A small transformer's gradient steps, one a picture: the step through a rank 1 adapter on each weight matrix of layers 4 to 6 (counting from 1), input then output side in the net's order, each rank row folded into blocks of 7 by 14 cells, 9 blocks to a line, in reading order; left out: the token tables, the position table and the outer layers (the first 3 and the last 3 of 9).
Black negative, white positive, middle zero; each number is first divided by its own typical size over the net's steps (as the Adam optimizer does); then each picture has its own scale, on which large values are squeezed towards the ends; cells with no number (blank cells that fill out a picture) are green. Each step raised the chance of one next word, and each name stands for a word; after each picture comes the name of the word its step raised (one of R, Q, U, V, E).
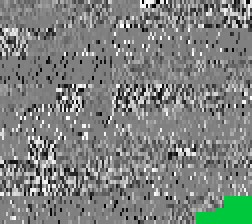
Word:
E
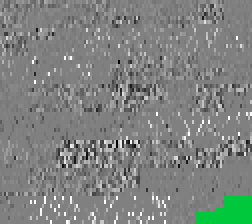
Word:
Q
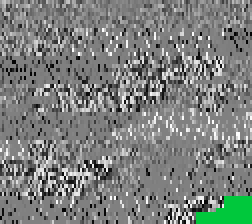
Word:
E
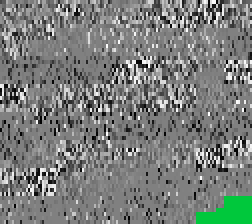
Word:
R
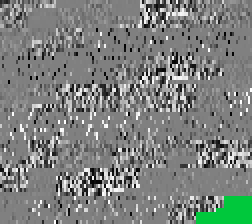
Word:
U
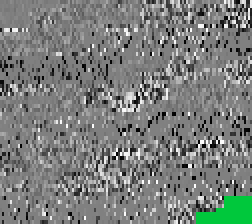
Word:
E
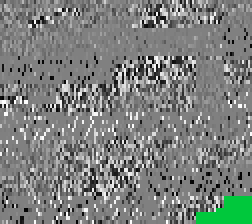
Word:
U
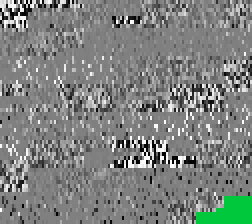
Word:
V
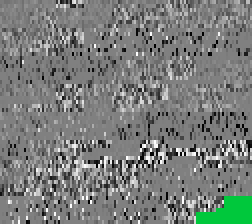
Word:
R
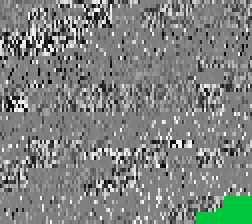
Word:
U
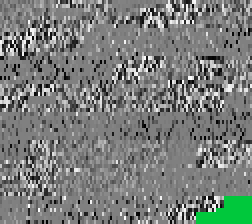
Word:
U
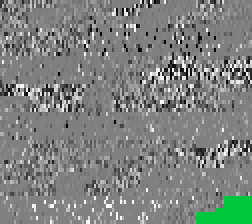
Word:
Q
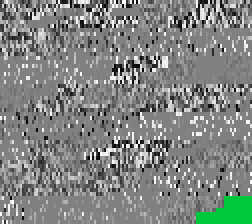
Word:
V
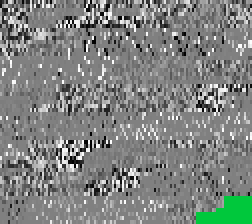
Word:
V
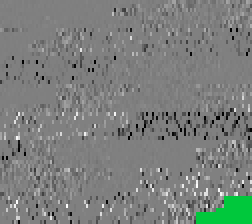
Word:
R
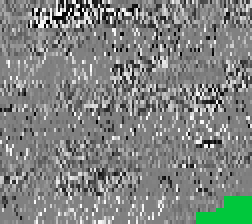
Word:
V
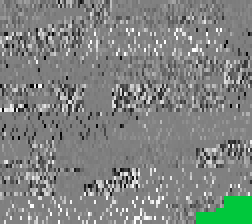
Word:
Q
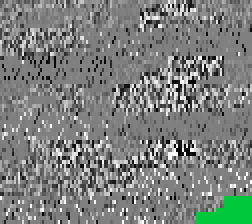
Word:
U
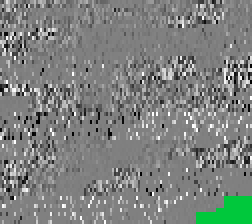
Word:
Q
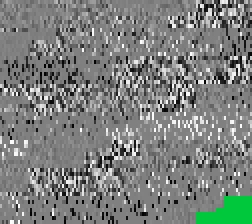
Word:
E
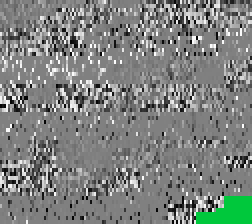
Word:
V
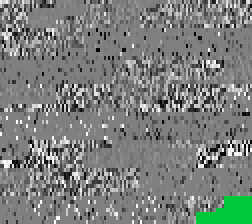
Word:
R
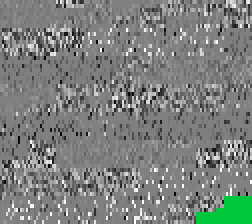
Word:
R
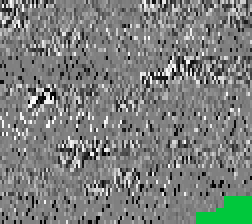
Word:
E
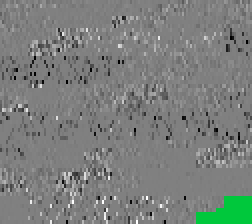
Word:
R
